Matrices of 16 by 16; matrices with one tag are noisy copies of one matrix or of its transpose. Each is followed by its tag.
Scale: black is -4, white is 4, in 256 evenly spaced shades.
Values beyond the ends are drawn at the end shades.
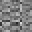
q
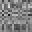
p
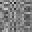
p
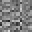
q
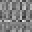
q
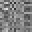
p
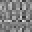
q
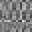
q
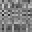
p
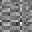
q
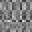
q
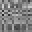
p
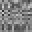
p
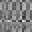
q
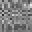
p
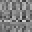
q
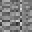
q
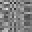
p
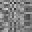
p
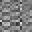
q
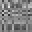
p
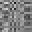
p
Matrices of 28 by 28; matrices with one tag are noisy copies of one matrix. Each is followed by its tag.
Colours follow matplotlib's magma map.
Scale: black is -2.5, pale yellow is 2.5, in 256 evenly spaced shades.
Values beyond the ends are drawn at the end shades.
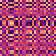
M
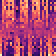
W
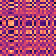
M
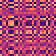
M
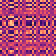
M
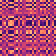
M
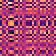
M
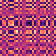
M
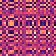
M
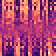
W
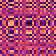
M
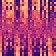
W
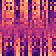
W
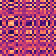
M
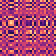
M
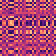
M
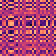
M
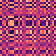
M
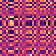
M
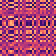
M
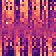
W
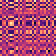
M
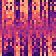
W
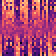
W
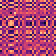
M
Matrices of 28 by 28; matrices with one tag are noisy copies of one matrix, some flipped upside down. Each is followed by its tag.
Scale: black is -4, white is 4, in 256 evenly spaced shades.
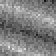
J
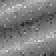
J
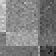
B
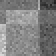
B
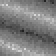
J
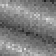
J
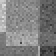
B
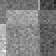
B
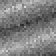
J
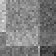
B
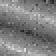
J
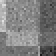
B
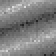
J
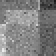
B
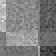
B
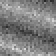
J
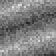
J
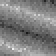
J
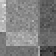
B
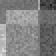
B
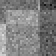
B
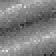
J
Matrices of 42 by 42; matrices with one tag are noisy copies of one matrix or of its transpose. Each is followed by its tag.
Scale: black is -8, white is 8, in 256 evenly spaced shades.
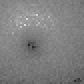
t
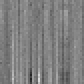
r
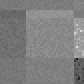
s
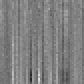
r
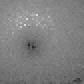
t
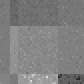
s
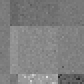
s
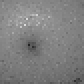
t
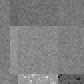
s
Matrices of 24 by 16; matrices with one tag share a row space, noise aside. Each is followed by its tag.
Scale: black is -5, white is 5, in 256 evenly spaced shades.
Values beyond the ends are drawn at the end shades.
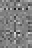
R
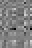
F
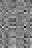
F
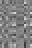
F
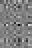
R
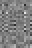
F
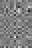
R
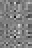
R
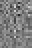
R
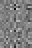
R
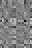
F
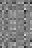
F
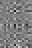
R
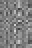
R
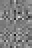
R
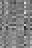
F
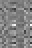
F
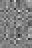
R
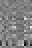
F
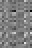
F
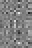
R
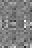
F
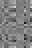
F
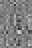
R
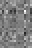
F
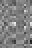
F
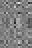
R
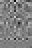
R
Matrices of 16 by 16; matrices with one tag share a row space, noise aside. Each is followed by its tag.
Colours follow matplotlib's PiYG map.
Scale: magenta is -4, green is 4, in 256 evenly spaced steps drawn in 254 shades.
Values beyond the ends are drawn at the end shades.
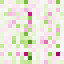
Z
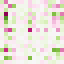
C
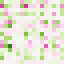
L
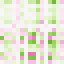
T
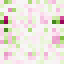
C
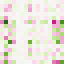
C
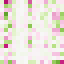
C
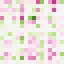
T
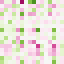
T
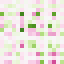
T
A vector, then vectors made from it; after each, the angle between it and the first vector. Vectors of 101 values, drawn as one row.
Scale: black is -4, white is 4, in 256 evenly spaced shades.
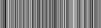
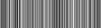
partly aligned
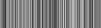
nearly parallel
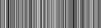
nearly opposite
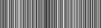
partly aligned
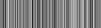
nearly parallel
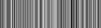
partly opposed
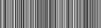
partly aligned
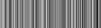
orthogonal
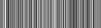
nearly opposite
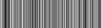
partly aligned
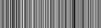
partly opposed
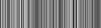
orthogonal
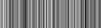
orthogonal
